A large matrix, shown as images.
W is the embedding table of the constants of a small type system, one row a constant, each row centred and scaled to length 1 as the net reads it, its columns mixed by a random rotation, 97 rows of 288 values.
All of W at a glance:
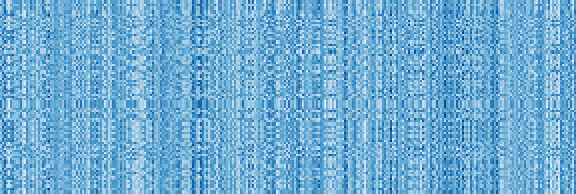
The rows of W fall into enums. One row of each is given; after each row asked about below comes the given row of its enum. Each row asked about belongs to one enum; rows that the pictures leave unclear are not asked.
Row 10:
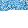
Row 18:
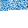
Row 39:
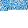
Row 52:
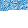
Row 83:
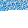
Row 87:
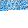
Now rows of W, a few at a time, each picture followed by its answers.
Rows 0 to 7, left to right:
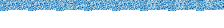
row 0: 83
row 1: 83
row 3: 83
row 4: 83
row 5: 87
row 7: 18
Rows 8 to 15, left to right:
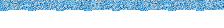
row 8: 52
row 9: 83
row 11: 87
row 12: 10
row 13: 52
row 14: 83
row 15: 18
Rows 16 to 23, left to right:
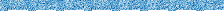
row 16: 39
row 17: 52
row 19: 39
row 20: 87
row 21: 87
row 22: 10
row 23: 52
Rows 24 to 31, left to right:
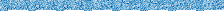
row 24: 39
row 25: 10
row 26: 10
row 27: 18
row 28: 52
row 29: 52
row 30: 83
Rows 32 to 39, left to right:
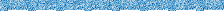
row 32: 39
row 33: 52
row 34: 52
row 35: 10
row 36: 39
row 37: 83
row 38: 87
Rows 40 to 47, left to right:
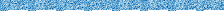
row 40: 52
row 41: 87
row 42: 52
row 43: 83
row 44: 87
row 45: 18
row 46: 87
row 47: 10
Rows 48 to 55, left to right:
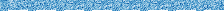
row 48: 18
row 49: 83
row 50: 52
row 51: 52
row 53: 52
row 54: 83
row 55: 10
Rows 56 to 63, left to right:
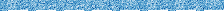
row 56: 87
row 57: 52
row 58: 52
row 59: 10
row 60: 39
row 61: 87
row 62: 87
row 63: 39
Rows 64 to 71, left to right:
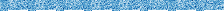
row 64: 18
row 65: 87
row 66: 39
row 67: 87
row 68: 87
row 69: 39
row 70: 18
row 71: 52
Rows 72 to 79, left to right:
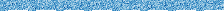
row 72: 83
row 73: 39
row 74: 10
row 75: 83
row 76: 52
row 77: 10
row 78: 83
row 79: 52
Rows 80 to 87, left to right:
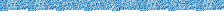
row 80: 87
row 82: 83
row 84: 39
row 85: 87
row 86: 52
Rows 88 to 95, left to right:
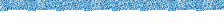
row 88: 39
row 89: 18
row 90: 83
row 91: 87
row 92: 83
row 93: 83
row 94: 18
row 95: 87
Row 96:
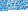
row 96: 87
